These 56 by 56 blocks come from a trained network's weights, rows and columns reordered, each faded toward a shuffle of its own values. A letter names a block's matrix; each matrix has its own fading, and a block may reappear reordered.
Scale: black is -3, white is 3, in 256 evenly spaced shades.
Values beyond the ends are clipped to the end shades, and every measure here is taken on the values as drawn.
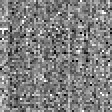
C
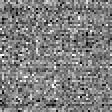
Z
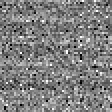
Z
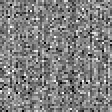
C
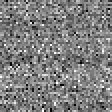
Z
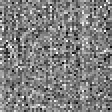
C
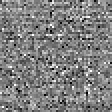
Z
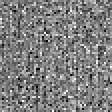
C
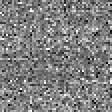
Z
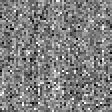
C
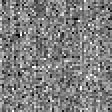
C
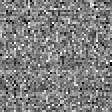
Z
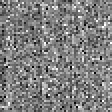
C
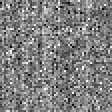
C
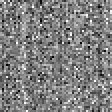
C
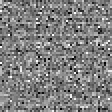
Z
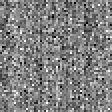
C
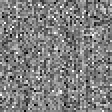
C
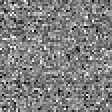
Z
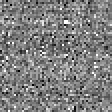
Z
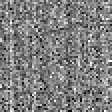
C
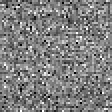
Z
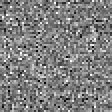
Z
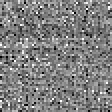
Z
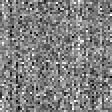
C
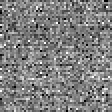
Z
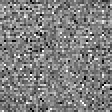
Z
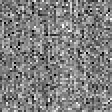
C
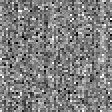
C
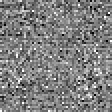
Z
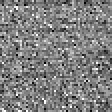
Z
